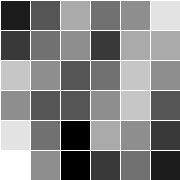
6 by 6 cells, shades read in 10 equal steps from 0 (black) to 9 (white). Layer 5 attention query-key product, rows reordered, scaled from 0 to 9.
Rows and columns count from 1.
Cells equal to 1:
2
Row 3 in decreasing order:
7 7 5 5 4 3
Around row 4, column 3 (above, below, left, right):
3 0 3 5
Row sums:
27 25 31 26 25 21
